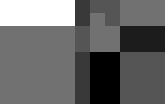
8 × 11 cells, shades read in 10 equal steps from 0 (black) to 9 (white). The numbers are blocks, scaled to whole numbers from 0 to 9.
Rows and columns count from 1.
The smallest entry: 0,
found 8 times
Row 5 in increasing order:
0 0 2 3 3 3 4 4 4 4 4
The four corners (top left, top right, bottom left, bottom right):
9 4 4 3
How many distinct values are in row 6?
4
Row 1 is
9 9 9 9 9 2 3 3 4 4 4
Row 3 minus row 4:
0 0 0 0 0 0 0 0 0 0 0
